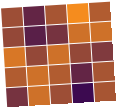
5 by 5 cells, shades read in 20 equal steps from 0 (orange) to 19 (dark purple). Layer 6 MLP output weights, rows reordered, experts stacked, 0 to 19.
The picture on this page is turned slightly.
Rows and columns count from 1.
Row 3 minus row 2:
-7 -6 -9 6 8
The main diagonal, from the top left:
9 16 4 15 8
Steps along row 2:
up down down same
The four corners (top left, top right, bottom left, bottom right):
9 7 13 8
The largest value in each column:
13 16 13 19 12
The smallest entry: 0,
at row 1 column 4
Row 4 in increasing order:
4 7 7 8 15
